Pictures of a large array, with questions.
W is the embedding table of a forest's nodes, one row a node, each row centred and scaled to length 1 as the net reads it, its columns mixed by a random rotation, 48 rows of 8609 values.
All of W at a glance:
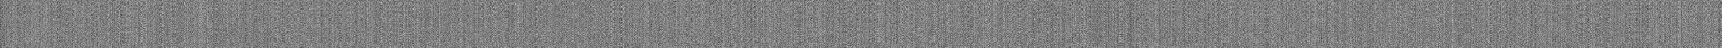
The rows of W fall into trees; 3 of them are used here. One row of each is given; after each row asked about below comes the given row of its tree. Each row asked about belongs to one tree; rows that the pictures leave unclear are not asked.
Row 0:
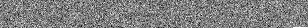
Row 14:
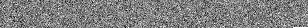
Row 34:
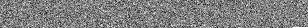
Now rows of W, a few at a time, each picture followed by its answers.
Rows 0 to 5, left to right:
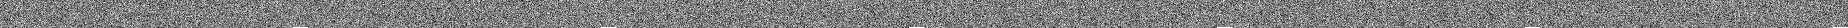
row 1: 34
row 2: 14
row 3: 14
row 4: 14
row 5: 0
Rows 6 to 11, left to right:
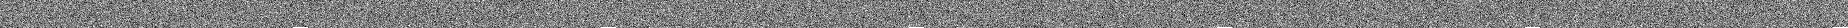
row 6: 34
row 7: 34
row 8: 0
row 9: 0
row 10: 14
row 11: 34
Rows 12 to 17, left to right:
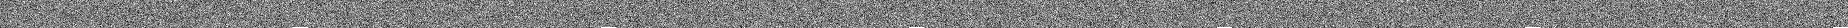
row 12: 34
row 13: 0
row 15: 14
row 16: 34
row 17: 14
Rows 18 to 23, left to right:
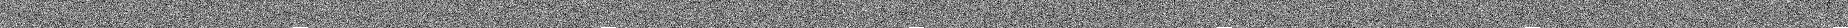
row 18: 0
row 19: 0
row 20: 0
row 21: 34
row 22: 0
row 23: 14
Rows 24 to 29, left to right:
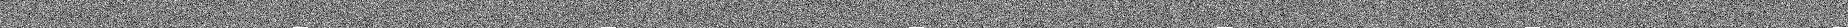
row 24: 34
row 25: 0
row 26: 34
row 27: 0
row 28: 14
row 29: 34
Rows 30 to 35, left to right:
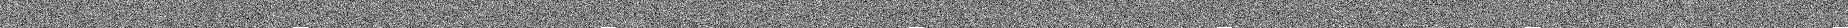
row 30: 14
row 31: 0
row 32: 0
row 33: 14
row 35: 14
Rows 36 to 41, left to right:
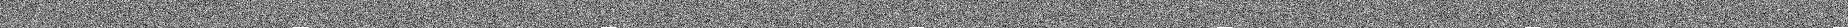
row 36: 34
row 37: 14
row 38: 14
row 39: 0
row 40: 14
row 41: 14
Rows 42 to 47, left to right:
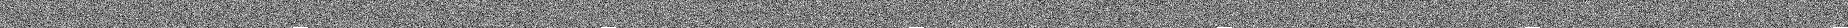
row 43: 34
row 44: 0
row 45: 34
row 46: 0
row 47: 0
